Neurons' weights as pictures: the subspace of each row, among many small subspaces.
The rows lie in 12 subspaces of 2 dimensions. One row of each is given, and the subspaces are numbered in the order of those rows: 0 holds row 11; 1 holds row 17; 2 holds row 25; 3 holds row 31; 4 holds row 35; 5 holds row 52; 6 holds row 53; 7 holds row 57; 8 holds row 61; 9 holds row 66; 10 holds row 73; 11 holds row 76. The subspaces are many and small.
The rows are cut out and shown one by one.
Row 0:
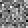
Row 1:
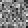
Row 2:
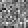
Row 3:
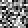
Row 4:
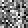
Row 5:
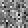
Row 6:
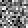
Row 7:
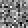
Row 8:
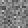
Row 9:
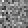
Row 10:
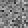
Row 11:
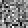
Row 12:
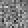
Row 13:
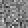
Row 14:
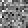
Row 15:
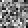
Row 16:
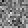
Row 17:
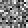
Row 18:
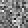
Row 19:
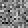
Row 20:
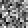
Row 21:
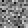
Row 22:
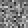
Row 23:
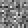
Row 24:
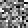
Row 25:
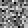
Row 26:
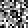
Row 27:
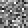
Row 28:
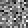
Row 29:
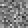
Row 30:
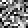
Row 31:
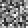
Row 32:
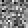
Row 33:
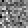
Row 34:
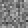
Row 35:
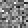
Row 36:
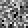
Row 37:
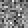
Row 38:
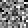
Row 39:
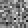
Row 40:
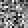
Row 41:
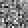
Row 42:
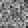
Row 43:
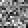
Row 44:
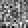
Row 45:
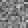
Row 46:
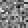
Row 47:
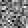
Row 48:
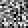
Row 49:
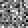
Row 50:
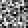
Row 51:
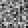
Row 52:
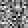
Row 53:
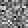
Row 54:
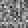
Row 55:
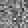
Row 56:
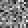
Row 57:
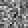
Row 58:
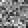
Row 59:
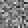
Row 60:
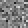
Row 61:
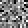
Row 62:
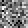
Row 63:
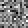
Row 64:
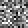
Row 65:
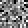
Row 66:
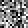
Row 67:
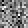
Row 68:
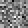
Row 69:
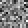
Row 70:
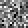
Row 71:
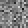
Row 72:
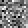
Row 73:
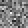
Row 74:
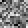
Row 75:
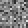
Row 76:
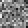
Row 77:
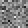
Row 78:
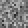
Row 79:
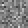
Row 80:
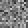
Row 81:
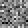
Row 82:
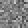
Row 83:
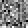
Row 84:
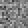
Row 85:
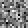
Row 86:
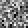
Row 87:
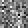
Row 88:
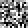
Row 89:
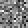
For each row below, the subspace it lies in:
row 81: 6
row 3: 5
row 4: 9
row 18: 10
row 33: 7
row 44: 2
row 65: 8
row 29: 3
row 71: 1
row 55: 10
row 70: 7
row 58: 10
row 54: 5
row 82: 8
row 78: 7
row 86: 7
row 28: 1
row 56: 1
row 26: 9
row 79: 5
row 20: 9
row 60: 4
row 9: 7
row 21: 2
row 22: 2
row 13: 0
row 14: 11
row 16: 10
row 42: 11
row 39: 10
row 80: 1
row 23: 2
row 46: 4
